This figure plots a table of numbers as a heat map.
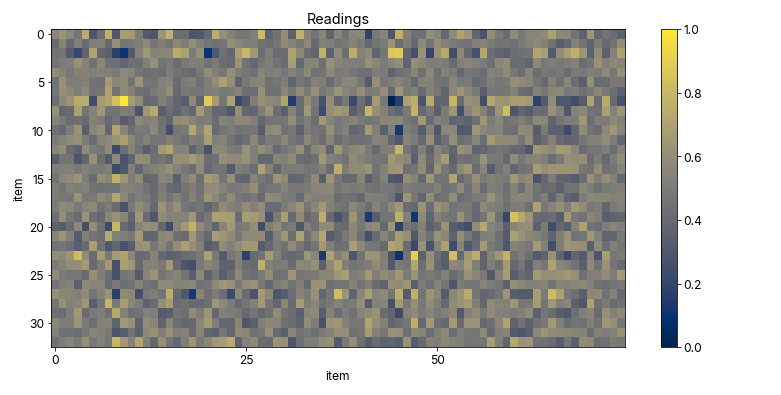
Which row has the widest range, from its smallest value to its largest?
7
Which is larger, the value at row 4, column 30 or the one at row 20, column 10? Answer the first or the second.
the first
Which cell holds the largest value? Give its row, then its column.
7, 9
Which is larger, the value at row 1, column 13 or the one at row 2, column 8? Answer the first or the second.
the first
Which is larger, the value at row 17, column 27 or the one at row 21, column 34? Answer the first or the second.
the second
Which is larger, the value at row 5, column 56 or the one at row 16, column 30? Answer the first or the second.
the second
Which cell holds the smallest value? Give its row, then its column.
7, 44
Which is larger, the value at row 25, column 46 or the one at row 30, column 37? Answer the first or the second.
the second
